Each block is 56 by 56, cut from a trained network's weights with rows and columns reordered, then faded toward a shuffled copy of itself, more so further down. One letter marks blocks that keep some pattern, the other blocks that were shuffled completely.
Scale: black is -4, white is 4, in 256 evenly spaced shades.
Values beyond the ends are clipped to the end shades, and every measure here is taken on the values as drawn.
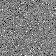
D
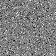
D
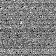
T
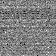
T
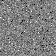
D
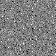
T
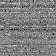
T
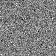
D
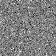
D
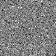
T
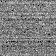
T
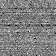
T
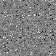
T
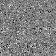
T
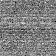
T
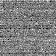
T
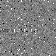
T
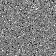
D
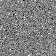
D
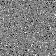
D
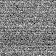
T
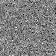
D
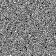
D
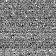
T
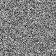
D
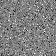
D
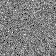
D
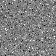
D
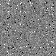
T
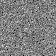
D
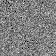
D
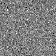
T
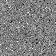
D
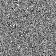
D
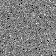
D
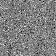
D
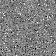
D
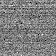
T
